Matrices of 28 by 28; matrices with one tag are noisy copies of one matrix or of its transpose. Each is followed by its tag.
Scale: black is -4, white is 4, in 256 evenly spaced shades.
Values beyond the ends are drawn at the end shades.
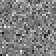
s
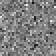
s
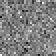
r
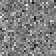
s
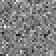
s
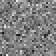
s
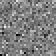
s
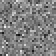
s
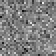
r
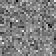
r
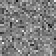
r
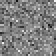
r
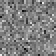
r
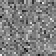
r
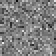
r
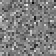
s
